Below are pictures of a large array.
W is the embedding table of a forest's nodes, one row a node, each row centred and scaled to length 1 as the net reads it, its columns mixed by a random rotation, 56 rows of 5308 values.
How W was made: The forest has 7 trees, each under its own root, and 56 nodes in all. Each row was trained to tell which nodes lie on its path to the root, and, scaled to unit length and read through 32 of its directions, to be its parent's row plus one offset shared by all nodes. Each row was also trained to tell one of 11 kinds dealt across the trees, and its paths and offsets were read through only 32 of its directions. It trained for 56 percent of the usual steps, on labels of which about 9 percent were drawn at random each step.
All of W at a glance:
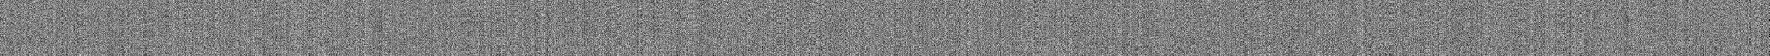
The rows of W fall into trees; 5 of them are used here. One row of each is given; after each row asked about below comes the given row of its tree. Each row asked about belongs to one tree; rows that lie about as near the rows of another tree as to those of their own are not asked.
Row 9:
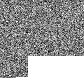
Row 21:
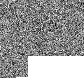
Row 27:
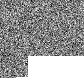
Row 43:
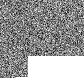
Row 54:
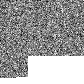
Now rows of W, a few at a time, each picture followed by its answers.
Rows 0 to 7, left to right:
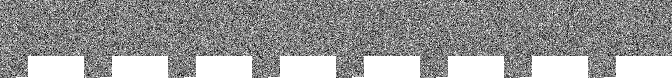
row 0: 43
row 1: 27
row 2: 43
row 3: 54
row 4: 21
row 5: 54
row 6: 43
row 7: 43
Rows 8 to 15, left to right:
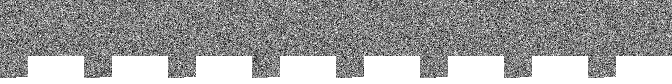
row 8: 54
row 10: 27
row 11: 27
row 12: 54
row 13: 54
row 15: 27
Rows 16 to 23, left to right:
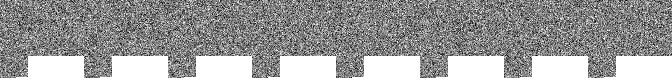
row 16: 27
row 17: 21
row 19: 54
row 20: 54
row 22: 27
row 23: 27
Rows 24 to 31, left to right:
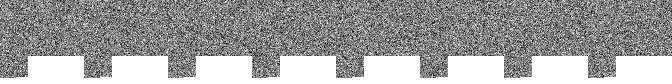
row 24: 43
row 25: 21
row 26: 43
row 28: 54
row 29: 43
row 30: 54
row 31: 21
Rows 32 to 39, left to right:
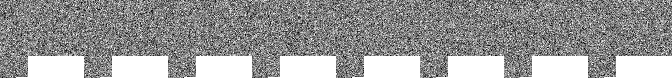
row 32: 54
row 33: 27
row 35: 21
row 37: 9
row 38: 43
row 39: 43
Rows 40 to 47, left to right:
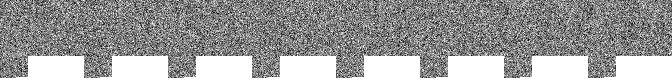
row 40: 9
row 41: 27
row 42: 27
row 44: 27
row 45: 54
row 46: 21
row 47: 21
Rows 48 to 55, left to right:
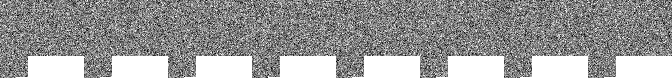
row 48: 9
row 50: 27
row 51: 54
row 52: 27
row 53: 21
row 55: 54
